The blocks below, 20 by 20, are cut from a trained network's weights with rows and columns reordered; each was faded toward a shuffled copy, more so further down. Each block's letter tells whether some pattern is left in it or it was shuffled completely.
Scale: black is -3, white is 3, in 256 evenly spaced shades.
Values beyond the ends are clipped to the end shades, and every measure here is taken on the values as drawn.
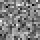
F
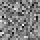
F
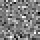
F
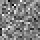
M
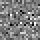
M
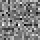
M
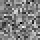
F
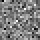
F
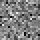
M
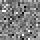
F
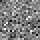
F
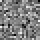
F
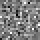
F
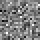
F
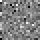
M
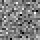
F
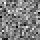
F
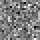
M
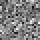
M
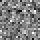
M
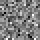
M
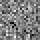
F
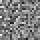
F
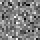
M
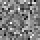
M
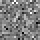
F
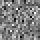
M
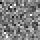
F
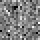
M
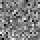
F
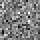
F
